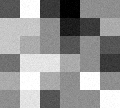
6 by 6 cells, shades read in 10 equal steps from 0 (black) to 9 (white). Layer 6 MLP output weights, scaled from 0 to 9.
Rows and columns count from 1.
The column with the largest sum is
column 2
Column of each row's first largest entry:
2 1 1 2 2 6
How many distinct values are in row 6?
4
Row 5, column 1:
6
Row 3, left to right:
7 6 5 3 5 3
